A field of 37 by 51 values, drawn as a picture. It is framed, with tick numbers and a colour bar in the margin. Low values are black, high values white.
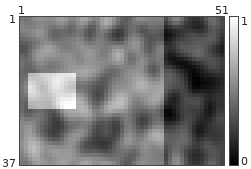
Histogram: bell-shaped. Seam: vertical, 70% of the way across, the left part higher. Grain: blotchy. Roughest part: middle left. Odd patch: higher, in the middle left.
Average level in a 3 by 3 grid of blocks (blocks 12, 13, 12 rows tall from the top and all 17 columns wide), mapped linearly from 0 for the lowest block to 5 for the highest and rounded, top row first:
331 / 530 / 321
